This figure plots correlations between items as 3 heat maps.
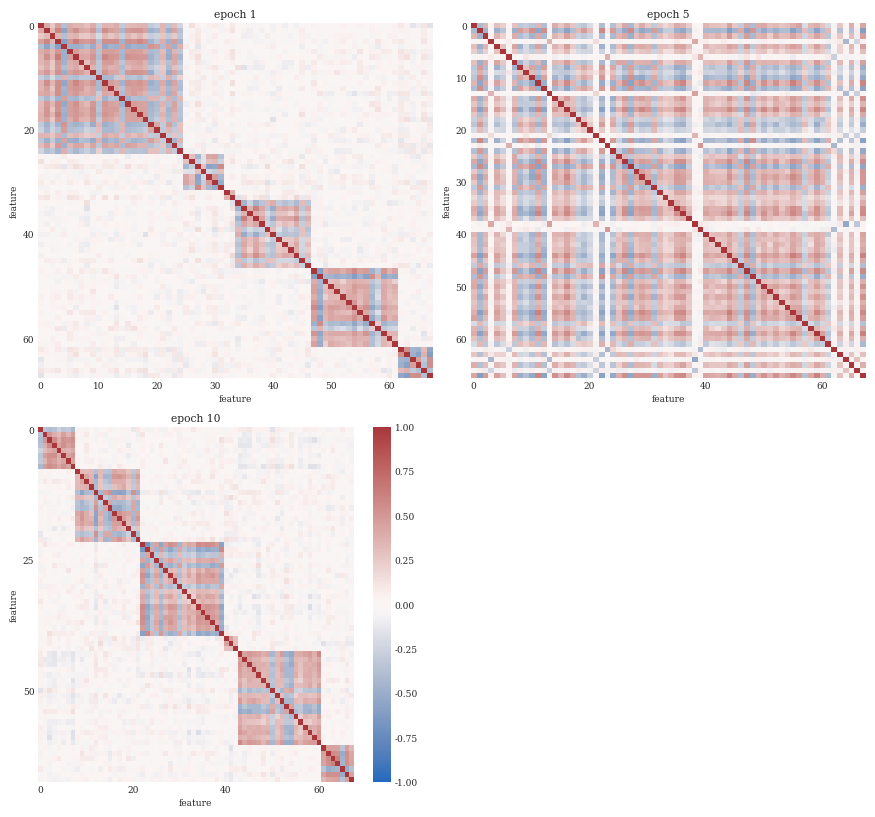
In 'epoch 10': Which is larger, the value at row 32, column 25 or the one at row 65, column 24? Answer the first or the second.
the first
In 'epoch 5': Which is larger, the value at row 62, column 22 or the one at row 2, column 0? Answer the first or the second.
the second
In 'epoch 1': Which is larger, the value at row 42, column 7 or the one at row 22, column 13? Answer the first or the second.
the first
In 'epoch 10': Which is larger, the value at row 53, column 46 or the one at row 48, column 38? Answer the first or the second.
the second
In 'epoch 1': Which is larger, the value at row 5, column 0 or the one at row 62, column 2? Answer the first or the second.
the first
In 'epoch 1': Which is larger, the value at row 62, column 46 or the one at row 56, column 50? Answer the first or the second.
the second
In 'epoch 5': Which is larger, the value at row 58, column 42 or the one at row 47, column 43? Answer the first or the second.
the second
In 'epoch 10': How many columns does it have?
68
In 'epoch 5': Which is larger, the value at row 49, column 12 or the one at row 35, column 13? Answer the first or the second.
the second
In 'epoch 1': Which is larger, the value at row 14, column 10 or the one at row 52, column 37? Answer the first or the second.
the first
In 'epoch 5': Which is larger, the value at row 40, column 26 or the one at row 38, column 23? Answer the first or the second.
the first
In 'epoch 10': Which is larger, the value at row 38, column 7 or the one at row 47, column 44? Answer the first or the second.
the second
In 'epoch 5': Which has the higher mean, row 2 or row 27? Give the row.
2
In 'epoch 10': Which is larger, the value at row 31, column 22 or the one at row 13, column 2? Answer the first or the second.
the first
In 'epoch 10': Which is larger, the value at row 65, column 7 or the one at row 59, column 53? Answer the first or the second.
the first
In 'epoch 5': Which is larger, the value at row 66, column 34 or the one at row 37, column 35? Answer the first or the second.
the second
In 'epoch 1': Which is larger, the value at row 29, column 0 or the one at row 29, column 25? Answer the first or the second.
the second
